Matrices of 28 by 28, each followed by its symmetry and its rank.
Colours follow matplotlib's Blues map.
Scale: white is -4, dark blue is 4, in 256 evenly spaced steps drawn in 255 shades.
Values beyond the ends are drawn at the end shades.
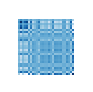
symmetric, rank one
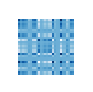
symmetric, rank one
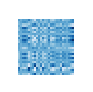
neither, rank two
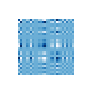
symmetric, rank one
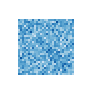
symmetric, full rank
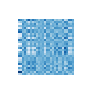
neither, rank two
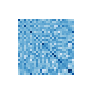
symmetric, rank five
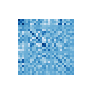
symmetric, rank five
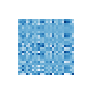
neither, rank two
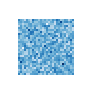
symmetric, full rank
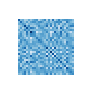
symmetric, rank five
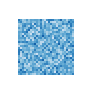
symmetric, full rank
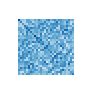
symmetric, full rank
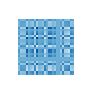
symmetric, rank one
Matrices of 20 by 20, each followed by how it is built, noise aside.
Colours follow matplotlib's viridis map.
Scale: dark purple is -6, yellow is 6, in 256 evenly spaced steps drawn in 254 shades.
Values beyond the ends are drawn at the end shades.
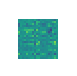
low rank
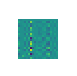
low rank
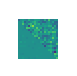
upper triangular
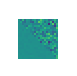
upper triangular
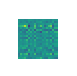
low rank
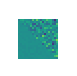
upper triangular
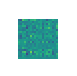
low rank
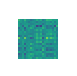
low rank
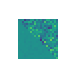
upper triangular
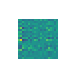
low rank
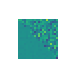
upper triangular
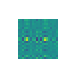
low rank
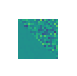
upper triangular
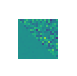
upper triangular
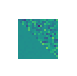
upper triangular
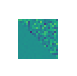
upper triangular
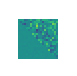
upper triangular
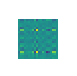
low rank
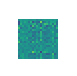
low rank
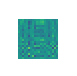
low rank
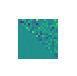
upper triangular
